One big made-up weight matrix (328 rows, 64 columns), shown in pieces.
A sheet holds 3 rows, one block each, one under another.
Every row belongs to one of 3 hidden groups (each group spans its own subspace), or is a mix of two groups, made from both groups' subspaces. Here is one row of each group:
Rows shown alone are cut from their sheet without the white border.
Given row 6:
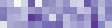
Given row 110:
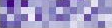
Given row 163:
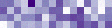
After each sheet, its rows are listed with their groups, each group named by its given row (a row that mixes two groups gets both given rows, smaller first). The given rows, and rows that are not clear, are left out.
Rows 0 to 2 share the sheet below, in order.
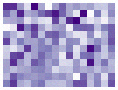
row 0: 163
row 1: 6
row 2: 110
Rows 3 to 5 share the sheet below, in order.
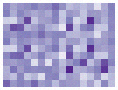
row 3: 6
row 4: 6
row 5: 163
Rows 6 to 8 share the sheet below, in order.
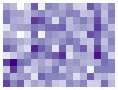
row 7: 6
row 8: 110
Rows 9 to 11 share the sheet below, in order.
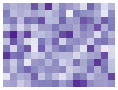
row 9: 163
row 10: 110
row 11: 110
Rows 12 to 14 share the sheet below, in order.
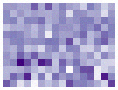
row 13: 163
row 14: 6 and 163
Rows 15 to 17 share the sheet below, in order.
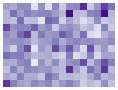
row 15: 163
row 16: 6 and 110
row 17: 163
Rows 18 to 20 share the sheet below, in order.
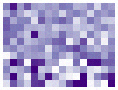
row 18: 110
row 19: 163
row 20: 110
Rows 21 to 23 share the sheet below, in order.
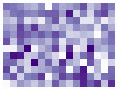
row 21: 163
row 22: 6
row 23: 163
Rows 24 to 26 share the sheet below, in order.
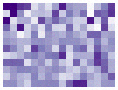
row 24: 110
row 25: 6
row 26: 110
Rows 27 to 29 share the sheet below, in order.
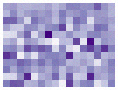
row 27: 6
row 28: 163
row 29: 6
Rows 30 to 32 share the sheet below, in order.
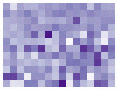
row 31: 163
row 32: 6
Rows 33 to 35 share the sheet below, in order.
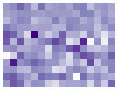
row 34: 163
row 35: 110
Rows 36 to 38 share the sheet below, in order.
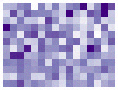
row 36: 163
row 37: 6 and 110
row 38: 6 and 163
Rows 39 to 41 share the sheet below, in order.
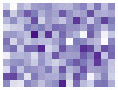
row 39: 110
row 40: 163
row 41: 6
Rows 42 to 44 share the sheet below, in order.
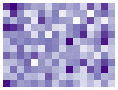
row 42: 110
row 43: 163
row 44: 163
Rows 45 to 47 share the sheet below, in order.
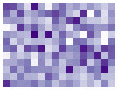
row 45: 163
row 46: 163
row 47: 163
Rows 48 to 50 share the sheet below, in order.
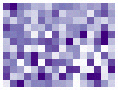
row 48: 110
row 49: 163
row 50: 6 and 110
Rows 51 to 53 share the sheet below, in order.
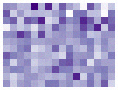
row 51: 163
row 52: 6
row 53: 110
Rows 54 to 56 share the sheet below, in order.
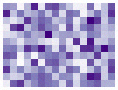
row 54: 6
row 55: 163
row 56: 6
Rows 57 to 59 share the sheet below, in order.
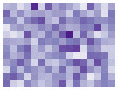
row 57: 6 and 163
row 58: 110
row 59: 6
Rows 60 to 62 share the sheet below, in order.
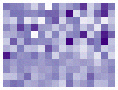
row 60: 163
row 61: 163
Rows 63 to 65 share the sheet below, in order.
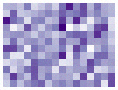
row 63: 6 and 110
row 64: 6
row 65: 110
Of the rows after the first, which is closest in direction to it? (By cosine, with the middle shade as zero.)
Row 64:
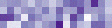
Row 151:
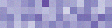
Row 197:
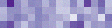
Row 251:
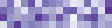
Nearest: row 151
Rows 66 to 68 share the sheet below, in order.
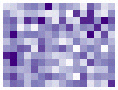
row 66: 163
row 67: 110
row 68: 110
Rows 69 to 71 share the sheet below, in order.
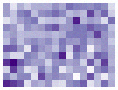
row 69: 110
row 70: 6
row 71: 110
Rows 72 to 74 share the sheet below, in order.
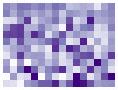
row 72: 6
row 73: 6 and 163
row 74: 110
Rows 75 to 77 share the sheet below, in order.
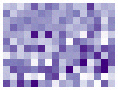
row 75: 6 and 110
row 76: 163
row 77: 163
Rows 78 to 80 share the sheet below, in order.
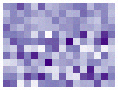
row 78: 6
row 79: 163
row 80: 163
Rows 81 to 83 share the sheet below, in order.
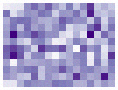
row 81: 110
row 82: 110
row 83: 110
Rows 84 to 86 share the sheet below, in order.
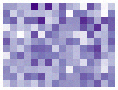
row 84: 163
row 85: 6
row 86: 163
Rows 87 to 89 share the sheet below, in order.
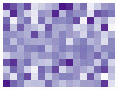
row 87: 110
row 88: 163
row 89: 110
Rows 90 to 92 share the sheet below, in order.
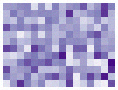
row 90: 163
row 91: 6
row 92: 6 and 110
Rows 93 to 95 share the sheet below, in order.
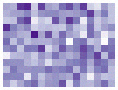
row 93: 6 and 110
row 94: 163
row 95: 6 and 163
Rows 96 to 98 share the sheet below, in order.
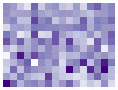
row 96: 6 and 110
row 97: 6 and 163
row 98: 163
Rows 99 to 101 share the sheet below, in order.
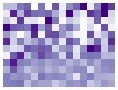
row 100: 6
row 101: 110
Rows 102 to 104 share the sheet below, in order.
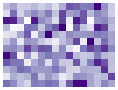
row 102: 6
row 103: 163
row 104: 110
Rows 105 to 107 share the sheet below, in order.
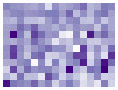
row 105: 163
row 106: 110
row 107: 163
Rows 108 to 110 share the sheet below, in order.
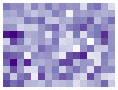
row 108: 110 and 163
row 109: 110
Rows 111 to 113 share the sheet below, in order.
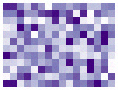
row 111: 163
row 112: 163
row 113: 110
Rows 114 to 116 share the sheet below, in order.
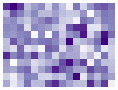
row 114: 110
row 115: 163
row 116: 110
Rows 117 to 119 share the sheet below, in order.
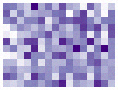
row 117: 163
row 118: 110
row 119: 6
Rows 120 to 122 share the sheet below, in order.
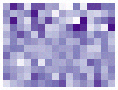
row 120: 110
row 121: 6
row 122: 6
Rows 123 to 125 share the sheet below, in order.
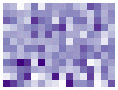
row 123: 6
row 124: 163
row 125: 6
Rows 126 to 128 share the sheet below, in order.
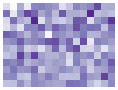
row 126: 110
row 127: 163
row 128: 110
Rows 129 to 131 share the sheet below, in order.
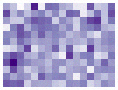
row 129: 6
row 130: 6
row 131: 110
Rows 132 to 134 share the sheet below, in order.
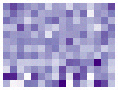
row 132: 110 and 163
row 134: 6
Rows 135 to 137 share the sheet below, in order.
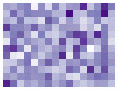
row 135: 163
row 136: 6
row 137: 163
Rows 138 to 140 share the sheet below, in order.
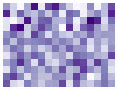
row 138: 6
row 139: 110 and 163
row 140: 6
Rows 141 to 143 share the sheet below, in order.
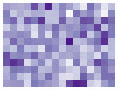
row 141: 163
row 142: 163
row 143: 110
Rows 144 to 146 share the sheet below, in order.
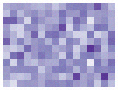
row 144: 6
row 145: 6
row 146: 110
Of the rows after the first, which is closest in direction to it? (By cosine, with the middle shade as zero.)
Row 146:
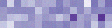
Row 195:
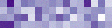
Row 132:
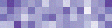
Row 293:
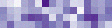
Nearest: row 132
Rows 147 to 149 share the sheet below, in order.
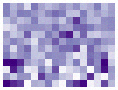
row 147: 110 and 163
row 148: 110
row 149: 110
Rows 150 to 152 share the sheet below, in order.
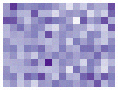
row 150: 110
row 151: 163
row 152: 163
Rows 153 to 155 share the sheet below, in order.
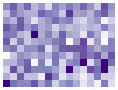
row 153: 110 and 163
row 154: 163
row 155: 163
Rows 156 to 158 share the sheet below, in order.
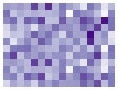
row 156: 163
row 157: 110
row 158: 163
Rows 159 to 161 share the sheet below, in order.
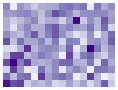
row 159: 110
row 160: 6
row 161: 110
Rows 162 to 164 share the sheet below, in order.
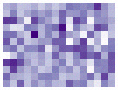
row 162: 6
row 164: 110
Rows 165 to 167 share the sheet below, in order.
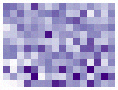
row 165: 163
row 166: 163
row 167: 110
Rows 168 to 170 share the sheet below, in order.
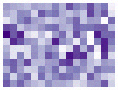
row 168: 110
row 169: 110
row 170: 110
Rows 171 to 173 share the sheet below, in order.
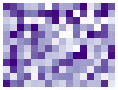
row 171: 163
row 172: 110
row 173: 110
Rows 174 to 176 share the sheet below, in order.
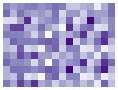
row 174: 6
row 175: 163
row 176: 163
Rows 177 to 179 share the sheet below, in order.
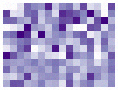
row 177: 110
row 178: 6
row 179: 6
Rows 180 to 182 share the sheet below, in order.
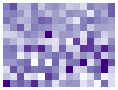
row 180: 6 and 110
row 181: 163
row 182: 163
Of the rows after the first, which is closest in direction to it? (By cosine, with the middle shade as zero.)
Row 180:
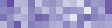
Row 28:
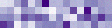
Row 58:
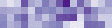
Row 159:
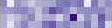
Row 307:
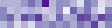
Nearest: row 307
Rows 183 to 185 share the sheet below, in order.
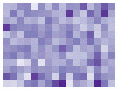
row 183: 163
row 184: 110
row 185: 6
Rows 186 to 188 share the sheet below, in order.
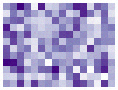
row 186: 6
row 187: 110
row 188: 110 and 163
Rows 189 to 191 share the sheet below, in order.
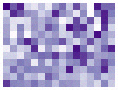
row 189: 110
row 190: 110
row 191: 163
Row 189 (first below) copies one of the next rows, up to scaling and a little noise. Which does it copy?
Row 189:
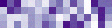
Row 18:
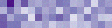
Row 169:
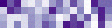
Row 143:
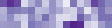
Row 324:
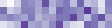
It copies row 169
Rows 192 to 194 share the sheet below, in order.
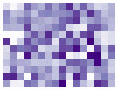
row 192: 110
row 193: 110
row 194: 6
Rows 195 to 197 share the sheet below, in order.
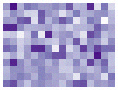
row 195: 110
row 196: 6 and 163
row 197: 110
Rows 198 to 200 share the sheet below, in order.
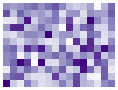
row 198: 6
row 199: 163
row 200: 6
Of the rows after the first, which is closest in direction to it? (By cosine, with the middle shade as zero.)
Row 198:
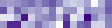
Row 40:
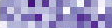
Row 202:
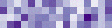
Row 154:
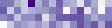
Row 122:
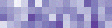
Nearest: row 202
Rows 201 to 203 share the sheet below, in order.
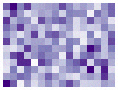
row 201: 110
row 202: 6
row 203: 6 and 163
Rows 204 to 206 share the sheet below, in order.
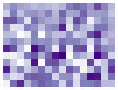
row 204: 6
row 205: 6
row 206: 6
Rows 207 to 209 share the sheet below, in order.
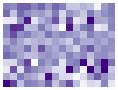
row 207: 6
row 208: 110 and 163
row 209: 163
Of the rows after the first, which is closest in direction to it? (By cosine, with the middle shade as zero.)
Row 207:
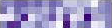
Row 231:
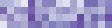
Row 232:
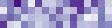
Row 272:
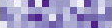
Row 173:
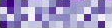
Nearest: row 173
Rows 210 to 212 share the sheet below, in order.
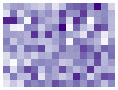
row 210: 6
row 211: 163
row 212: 110
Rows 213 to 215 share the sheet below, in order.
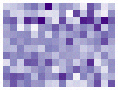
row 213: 163
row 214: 163
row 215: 110
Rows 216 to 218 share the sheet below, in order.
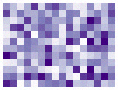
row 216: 6
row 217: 163
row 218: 163
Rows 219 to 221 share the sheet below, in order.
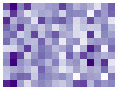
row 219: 110
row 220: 6 and 110
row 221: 110
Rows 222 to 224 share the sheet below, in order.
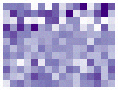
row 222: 163
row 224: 6
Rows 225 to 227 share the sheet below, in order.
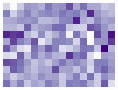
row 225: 110
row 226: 110
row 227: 110
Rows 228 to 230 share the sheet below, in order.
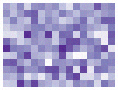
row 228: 110
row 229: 110
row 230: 163
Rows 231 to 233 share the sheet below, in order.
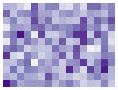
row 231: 6 and 110
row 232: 6
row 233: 163
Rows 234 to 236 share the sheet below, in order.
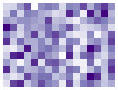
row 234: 163
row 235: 6
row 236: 6
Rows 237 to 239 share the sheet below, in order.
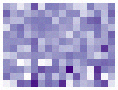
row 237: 6
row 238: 110
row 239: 6 and 163
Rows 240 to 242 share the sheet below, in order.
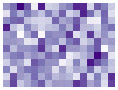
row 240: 6
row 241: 6 and 110
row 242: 110
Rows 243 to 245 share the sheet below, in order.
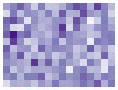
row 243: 6
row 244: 110
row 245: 163
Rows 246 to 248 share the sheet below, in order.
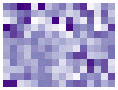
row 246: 6
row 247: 110
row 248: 110 and 163
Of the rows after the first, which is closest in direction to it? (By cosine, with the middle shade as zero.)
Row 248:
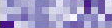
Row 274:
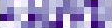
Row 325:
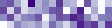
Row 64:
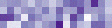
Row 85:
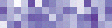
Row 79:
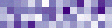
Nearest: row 85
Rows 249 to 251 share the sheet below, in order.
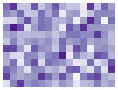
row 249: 6 and 110
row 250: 6
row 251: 6 and 110
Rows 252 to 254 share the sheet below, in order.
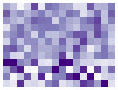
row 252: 6
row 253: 6
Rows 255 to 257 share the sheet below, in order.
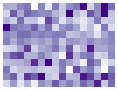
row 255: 163
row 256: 6
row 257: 163
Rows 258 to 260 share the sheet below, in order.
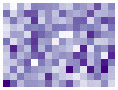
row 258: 110
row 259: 110
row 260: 163
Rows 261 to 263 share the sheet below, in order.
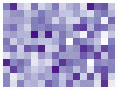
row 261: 6 and 110
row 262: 163
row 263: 110
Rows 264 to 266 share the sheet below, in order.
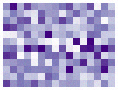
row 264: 110
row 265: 163
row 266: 163
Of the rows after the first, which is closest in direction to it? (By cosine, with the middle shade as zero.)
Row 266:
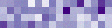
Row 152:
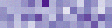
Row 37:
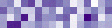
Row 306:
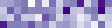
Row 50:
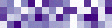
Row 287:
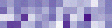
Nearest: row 306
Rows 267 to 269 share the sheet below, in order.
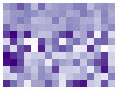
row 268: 110
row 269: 110
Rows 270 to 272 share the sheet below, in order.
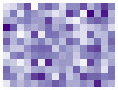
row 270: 163
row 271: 6
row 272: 6 and 163
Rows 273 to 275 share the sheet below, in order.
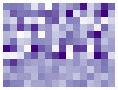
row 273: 163
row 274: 6
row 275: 110
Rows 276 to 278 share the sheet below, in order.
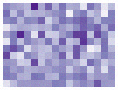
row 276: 163
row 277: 6
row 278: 6 and 163
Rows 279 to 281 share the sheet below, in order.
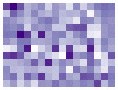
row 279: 110
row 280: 6
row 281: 163
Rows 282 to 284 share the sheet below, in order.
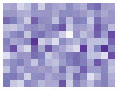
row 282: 6
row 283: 110
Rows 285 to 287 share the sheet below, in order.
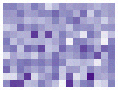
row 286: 163
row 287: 6
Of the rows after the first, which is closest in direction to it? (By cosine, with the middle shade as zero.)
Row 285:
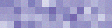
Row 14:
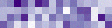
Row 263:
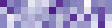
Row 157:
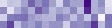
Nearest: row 263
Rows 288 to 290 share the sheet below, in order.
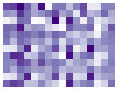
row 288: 6 and 163
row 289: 6
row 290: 6
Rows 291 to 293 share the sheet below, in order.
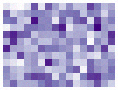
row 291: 6 and 110
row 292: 110
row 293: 6 and 163
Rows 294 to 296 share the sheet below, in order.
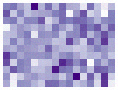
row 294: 163
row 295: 163
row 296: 110
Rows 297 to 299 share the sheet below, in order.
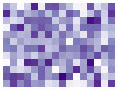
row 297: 6
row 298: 163
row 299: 110
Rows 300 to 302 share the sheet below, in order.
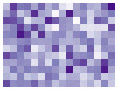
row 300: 110 and 163
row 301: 6
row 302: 163
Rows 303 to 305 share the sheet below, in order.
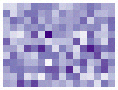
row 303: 110
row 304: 6 and 163
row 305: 163
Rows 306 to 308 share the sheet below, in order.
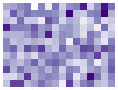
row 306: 163
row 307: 163
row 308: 6
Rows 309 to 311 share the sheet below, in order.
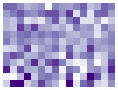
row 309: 163
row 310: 6
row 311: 6
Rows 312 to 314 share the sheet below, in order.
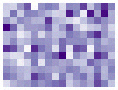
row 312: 163
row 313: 6
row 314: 6
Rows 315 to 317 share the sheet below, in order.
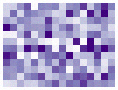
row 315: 163
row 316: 163
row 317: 110 and 163
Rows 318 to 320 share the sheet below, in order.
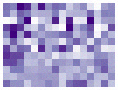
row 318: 6
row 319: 110
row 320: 110
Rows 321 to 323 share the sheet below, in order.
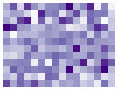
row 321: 110
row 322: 110
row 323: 163
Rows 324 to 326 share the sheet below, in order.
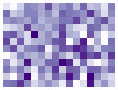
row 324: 110
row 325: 163
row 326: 6 and 110
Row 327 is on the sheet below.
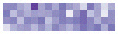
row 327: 163
